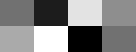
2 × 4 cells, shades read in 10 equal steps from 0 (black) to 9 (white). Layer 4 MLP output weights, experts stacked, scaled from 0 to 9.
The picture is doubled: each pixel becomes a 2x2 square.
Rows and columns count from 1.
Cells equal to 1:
1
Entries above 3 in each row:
3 3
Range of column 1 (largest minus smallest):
2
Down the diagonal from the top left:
4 9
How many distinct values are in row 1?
4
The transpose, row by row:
4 6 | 1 9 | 8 0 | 5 4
